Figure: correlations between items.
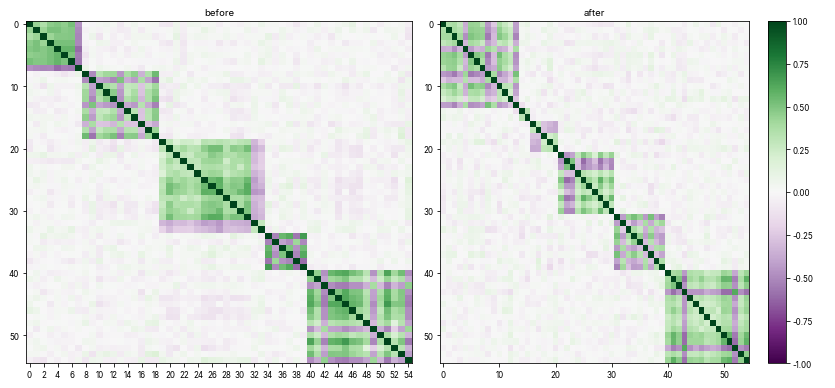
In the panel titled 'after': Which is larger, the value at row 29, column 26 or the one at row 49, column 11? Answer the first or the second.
the first
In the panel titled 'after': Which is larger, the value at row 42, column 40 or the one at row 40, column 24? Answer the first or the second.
the first
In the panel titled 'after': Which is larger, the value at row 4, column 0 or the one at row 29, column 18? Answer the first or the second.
the second
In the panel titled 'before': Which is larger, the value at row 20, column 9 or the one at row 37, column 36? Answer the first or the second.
the second
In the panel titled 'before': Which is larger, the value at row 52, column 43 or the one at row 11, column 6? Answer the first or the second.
the first
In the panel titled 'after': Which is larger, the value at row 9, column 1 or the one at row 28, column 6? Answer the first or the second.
the second
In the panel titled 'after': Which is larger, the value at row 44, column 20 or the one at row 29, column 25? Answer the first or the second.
the second
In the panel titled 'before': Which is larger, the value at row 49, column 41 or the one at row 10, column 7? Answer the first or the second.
the second
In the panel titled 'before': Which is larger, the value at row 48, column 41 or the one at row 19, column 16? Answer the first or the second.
the first
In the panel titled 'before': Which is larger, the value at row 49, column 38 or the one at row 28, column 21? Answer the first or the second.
the second
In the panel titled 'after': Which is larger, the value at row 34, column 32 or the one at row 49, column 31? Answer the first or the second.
the second
